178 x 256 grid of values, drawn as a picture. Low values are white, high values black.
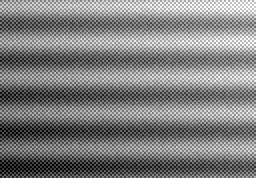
The bottom left is the ninth with the highest average. There is an overall slope up to the bottom left. The halves do not mirror each other. Horizontal stripes repeat 5 times down the table. The top right is the ninth with the lowest average.
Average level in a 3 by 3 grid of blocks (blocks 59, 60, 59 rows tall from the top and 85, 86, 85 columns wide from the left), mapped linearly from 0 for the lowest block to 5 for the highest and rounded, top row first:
210 | 321 | 543
